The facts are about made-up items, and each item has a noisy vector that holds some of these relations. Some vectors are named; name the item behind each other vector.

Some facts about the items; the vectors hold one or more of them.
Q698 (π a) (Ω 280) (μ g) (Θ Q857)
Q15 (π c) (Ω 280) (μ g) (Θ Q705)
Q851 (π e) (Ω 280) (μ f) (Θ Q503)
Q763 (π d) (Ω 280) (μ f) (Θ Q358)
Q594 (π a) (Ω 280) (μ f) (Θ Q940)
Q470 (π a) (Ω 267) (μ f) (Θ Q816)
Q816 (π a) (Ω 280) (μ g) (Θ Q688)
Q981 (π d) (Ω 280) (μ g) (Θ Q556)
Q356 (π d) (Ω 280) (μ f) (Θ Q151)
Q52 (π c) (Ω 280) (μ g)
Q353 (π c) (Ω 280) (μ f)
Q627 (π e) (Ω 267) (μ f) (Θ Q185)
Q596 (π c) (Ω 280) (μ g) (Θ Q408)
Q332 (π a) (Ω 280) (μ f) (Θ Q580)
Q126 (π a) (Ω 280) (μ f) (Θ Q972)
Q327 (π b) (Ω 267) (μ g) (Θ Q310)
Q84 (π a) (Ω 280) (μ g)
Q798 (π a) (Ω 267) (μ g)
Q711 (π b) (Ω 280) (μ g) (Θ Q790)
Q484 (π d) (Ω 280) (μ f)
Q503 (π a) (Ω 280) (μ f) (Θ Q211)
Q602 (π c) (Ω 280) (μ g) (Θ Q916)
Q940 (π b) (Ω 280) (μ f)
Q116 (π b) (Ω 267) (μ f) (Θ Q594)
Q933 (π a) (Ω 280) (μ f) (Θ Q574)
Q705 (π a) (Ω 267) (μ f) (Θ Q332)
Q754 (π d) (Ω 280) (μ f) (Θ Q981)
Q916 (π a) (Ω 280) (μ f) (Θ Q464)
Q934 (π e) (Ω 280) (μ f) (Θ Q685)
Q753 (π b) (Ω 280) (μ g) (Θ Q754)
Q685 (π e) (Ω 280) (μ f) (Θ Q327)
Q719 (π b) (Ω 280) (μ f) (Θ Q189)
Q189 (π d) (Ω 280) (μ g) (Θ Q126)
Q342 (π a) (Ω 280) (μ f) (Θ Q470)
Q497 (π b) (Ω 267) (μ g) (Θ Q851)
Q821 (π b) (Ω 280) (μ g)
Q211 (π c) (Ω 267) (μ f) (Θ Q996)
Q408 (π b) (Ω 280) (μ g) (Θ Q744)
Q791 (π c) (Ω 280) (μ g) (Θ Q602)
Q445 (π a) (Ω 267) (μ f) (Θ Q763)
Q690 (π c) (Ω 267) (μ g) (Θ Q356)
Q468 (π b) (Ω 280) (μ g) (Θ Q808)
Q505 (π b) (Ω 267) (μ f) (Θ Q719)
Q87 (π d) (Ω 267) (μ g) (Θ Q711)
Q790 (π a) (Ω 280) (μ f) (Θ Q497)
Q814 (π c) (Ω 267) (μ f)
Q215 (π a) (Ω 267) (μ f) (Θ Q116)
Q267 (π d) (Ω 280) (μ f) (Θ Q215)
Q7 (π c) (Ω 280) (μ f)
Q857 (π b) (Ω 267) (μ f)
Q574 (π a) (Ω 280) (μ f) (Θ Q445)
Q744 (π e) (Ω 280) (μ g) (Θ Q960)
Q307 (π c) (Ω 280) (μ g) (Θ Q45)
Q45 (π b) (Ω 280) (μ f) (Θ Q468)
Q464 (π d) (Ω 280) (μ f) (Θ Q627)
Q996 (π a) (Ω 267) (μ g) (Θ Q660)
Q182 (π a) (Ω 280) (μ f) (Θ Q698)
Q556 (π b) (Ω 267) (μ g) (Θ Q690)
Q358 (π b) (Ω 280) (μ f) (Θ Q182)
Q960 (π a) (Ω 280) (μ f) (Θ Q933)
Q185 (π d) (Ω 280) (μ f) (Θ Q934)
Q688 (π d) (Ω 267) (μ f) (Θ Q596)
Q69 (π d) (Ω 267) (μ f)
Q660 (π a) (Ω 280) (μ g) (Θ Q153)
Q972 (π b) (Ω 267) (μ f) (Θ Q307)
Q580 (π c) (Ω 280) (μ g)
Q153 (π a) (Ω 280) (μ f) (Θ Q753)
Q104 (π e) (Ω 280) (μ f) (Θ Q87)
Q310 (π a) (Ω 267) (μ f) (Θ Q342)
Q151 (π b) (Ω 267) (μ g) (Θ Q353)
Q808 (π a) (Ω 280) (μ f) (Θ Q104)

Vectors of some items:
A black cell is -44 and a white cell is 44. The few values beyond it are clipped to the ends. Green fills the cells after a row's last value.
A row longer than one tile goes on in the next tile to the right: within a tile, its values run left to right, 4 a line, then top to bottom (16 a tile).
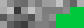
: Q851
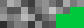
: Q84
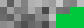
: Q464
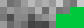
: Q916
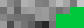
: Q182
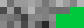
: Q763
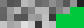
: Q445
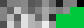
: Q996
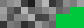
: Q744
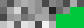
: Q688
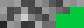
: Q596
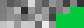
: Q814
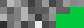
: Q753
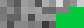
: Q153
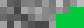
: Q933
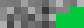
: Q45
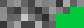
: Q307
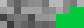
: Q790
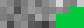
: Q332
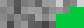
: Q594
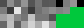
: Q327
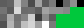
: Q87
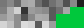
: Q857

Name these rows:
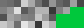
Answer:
Q470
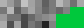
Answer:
Q358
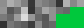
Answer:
Q816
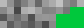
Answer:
Q503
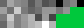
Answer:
Q497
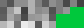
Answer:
Q69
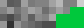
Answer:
Q808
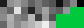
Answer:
Q556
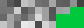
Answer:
Q310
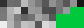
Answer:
Q972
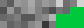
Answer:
Q754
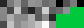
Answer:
Q690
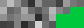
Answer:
Q711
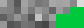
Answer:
Q342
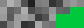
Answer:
Q408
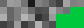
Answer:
Q468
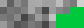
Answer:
Q185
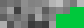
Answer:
Q126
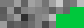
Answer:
Q356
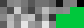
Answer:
Q798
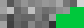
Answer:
Q104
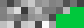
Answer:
Q627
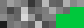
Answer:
Q660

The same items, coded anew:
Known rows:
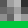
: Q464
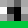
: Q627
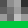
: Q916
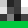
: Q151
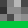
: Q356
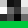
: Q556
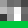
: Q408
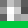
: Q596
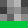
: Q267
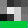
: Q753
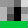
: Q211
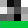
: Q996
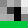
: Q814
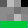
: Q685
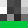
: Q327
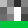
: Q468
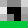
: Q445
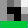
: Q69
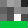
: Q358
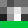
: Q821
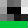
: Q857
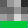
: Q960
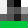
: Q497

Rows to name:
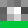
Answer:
Q189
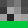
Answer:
Q503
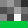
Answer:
Q719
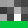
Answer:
Q45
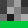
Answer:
Q754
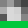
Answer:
Q744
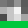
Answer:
Q816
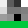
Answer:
Q87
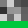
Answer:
Q104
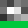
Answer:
Q981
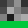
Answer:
Q153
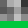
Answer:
Q763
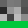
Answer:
Q790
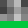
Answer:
Q182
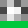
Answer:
Q307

